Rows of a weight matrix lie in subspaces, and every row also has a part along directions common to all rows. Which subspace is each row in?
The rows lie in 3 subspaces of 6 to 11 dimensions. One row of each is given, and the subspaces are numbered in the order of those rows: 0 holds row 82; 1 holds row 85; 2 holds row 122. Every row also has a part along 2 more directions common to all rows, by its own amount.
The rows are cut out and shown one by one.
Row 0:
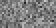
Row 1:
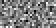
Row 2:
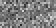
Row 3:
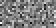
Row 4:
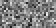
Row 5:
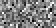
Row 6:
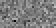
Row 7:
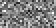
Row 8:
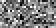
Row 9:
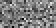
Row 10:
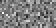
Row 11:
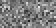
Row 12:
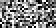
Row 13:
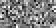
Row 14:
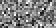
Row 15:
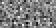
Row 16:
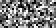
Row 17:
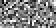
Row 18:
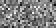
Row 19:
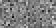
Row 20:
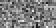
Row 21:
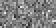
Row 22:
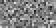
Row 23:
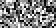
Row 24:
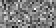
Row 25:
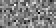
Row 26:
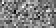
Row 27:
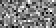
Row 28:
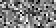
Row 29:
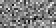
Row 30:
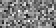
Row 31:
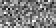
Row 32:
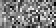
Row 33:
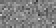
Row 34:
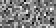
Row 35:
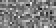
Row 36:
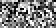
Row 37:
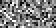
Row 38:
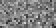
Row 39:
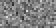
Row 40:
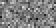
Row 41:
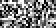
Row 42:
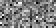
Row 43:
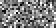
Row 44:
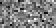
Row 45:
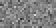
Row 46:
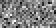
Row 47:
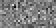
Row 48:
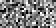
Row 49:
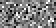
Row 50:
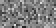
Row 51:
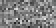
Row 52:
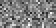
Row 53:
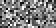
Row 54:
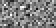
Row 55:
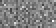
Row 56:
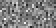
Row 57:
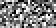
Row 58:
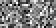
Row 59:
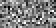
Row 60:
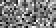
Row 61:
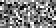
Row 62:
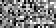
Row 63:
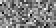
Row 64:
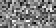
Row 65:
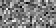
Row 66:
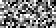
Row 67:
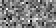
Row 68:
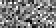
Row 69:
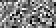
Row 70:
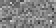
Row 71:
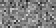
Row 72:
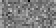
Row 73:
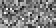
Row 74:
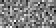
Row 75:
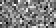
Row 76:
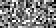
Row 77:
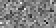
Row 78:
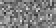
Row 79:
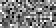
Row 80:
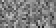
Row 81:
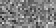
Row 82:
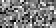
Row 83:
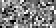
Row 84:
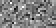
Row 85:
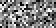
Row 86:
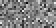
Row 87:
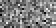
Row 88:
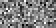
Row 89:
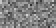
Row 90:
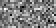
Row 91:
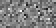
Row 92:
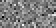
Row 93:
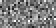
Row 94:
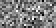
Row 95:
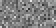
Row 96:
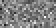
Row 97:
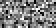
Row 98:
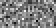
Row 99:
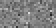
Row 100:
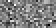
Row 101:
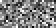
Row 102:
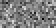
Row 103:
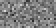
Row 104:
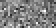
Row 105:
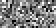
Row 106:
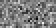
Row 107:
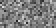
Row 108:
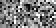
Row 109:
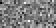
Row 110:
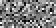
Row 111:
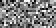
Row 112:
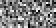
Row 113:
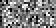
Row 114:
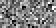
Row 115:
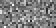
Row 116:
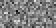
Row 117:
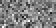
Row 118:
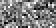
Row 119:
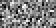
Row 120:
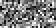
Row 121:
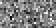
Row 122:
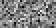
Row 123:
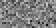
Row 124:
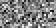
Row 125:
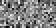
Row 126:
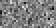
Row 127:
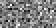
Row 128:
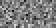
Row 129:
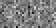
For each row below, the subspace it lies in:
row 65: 0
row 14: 1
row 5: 1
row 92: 1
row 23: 1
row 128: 0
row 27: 2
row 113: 0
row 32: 2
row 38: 2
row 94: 2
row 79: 1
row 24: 2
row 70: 0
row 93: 2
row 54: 2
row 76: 0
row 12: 1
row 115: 1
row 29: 1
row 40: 0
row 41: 0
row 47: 2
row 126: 0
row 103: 2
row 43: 2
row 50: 1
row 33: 2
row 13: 0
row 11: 0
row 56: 0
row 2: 1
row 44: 2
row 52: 0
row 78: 2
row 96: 0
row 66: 0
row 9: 1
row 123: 0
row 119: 0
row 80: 0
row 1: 0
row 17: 0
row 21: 0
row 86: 1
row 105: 0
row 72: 0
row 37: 0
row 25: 2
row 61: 2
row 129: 2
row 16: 2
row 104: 2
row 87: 2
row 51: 2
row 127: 1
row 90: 2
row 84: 2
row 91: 2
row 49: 2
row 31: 1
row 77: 1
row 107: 1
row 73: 1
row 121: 2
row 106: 0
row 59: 0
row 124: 0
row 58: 1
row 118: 2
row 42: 1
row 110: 1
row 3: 1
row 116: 2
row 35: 1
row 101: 2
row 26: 2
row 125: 2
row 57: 2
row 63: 1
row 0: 1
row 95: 0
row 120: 2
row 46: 0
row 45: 1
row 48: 2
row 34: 0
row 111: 0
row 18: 2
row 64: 0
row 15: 1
